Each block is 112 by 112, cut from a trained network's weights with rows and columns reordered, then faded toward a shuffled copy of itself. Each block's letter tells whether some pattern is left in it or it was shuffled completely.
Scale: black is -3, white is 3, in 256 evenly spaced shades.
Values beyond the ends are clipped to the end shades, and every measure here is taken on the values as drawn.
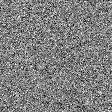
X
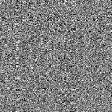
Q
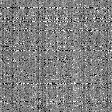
Q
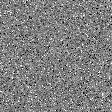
X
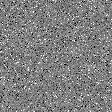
X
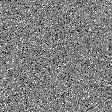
X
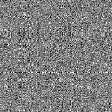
Q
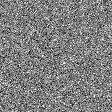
X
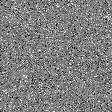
X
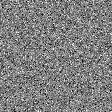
X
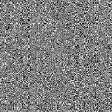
Q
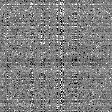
Q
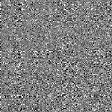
Q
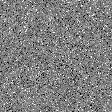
X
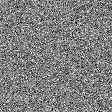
X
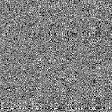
Q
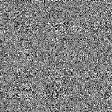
Q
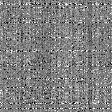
Q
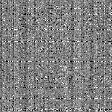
Q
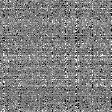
Q
